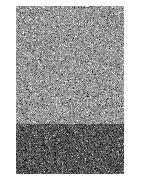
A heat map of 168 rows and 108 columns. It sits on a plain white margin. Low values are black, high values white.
Seam: horizontal, 70% of the way down, the top part higher. Average level on the scale: 50%. Stripes: none.
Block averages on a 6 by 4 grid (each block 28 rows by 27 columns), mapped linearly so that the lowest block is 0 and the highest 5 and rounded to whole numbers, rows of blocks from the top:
5555
5555
5555
5555
1111
0000
